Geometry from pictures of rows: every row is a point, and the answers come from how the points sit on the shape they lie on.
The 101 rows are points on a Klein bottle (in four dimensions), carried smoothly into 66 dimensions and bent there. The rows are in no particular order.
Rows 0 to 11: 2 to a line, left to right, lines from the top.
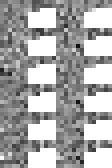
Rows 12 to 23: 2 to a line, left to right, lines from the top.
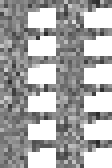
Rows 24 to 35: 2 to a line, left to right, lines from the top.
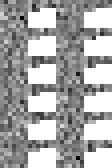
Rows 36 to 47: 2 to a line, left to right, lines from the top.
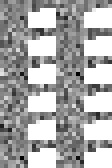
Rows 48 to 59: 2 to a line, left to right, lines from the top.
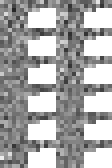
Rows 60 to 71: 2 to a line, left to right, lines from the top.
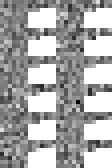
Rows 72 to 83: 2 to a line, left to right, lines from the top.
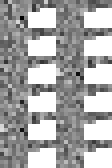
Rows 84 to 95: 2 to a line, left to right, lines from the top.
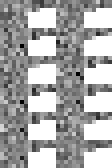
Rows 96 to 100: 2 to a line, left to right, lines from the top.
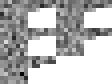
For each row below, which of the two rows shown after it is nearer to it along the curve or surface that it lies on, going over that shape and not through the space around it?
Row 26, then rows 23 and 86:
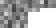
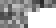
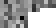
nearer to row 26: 23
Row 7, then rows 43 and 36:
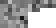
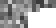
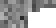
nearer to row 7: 43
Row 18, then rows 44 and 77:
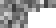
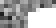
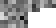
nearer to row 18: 44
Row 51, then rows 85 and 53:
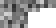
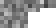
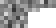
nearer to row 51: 53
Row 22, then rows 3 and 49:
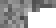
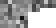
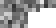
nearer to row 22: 3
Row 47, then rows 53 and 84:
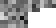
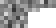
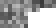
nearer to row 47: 84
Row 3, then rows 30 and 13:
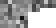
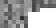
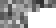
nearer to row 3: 13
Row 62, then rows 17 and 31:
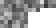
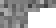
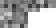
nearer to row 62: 17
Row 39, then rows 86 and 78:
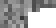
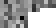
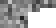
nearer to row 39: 86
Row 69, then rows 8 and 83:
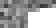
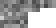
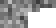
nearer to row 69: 83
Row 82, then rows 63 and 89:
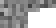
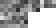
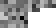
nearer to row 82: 63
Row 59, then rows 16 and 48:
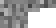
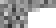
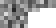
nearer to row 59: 16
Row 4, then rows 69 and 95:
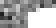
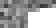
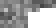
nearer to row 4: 95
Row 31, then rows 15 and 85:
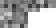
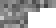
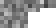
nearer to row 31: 15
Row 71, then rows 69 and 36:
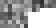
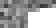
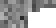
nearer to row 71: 36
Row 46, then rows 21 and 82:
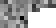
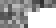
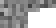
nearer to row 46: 21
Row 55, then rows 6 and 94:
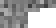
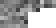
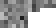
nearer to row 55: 6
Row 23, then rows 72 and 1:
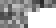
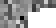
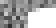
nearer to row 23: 72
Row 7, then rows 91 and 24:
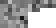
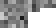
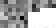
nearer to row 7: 24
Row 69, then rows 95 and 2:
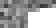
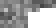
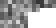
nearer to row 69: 95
